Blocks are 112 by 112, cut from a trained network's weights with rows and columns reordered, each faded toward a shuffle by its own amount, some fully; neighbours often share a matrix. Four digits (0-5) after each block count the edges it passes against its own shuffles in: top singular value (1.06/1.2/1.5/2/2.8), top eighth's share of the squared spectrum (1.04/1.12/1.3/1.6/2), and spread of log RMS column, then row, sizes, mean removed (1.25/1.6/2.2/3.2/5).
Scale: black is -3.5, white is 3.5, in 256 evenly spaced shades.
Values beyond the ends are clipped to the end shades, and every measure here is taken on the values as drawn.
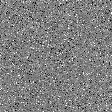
1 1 0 0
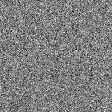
3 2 0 1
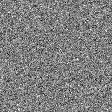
2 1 0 0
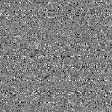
4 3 0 3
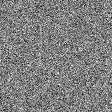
0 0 0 0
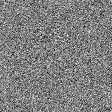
1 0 0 0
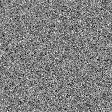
2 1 0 0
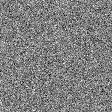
0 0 0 0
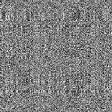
4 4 2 3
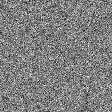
0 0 0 0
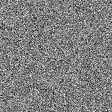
1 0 0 0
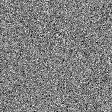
0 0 0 0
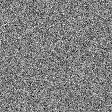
1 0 0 0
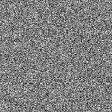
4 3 1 2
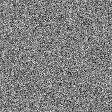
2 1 0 0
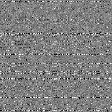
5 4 1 4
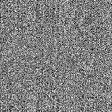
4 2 0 2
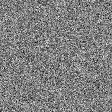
1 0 0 0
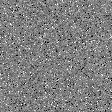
1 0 0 0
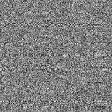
4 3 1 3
